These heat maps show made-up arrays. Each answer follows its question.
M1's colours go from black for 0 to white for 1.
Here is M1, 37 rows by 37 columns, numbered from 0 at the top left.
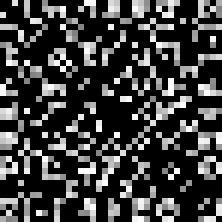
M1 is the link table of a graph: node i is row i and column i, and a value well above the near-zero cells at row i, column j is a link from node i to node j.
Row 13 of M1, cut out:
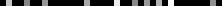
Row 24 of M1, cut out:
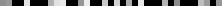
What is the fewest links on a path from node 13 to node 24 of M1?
1
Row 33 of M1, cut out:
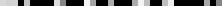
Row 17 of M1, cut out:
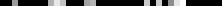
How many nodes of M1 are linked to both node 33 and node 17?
7
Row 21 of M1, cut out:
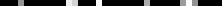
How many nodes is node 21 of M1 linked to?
8
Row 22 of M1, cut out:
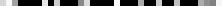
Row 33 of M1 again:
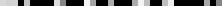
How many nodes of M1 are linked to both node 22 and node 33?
8
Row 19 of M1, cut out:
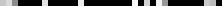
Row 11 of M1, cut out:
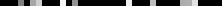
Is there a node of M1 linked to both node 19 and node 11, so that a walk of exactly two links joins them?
no
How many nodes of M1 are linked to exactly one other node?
0
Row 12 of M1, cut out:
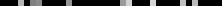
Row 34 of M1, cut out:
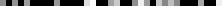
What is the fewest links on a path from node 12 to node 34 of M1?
3
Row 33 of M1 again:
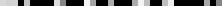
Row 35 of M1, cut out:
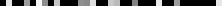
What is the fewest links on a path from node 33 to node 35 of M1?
2
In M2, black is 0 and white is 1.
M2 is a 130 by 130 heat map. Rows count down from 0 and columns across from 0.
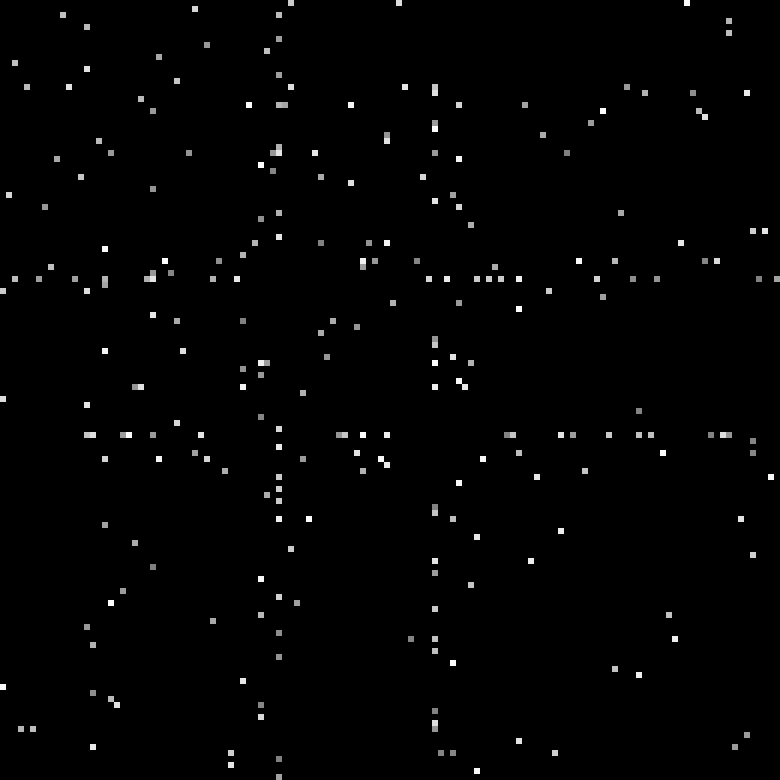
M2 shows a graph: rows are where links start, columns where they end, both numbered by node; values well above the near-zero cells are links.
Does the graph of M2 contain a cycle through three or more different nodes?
no
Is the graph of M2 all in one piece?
yes
